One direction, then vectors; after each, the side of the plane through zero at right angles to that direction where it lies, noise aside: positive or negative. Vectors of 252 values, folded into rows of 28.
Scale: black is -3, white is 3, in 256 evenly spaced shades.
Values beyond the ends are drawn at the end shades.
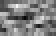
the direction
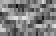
negative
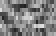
negative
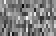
negative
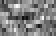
positive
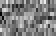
negative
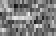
negative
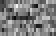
positive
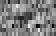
positive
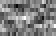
negative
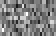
negative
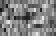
positive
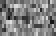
positive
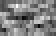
positive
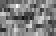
positive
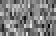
positive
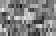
negative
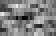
positive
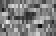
positive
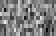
positive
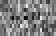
positive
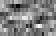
negative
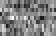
negative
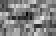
positive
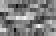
negative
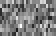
negative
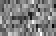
positive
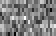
negative
